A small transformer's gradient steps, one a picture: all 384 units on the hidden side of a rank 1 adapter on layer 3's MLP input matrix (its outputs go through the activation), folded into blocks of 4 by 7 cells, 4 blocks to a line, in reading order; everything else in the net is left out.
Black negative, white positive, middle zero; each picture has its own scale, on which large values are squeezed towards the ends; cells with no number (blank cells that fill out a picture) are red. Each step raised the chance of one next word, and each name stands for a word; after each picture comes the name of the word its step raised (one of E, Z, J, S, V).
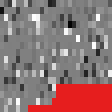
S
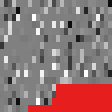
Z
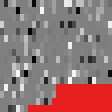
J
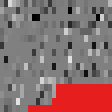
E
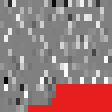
Z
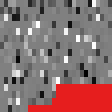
S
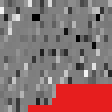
S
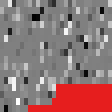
E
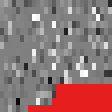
E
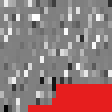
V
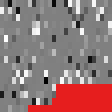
Z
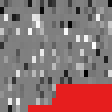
S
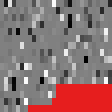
J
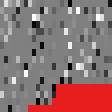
V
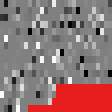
J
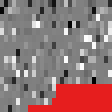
S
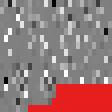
Z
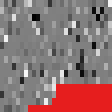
E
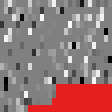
V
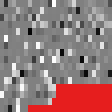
J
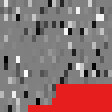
V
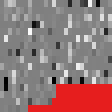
V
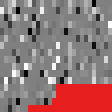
J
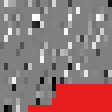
V
